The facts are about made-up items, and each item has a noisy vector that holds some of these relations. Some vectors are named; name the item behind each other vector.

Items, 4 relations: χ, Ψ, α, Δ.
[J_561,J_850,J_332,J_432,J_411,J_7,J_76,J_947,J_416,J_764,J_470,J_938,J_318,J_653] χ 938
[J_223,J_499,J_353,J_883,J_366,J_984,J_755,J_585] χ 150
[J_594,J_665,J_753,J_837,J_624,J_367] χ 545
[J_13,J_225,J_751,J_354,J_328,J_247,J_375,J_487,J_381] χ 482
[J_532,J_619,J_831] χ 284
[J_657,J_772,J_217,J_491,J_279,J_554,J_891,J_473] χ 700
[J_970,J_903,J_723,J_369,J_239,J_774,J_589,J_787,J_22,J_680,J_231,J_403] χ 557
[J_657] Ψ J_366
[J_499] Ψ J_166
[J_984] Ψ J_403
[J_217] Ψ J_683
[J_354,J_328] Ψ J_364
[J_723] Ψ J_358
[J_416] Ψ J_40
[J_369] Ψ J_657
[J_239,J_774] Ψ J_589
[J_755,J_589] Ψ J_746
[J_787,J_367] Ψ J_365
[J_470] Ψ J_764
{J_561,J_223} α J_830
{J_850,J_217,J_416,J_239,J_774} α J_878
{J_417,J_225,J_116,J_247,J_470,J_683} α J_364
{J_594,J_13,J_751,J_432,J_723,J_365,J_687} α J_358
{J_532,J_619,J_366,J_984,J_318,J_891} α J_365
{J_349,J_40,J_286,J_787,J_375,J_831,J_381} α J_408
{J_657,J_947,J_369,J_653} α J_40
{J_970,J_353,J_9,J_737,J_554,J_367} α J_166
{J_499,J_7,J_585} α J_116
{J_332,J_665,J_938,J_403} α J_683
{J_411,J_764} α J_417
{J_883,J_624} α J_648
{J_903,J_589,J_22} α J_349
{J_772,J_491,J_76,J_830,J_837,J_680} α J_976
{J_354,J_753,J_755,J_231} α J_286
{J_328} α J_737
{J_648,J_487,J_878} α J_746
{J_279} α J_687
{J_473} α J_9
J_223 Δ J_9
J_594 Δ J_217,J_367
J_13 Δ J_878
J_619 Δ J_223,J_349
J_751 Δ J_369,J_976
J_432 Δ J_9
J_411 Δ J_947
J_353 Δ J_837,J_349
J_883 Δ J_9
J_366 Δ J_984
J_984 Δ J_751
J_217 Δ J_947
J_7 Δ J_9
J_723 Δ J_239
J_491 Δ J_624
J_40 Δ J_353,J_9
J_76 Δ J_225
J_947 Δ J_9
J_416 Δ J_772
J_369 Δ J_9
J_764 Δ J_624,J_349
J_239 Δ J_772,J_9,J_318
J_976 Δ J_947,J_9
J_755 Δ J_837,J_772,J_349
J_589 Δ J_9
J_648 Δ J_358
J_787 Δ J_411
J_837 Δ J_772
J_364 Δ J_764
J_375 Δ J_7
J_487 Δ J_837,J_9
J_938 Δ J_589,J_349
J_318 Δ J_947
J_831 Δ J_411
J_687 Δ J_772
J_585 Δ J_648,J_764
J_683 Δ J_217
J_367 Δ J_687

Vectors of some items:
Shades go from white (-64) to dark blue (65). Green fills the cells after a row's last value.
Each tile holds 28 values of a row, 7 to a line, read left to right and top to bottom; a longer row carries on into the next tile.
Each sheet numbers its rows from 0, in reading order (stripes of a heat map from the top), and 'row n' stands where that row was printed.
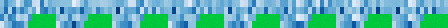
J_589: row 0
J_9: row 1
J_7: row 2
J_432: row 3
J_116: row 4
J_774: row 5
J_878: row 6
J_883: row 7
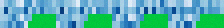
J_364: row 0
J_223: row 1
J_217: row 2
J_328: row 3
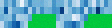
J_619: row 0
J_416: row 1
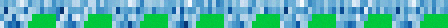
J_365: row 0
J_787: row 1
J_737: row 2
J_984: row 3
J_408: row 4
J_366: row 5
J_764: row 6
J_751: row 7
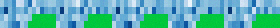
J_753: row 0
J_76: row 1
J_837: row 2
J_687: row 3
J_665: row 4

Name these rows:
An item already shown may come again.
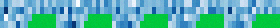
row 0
J_657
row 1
J_984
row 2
J_687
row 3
J_755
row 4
J_938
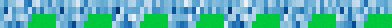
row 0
J_499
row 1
J_680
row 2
J_787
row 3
J_764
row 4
J_365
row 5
J_369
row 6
J_403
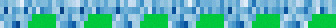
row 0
J_223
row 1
J_976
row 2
J_653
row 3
J_619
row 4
J_594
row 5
J_40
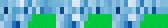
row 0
J_491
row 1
J_648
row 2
J_624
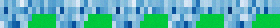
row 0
J_318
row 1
J_830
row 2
J_223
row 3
J_166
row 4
J_624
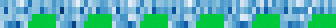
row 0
J_358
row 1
J_772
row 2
J_746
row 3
J_13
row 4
J_774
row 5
J_470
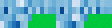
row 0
J_432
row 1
J_487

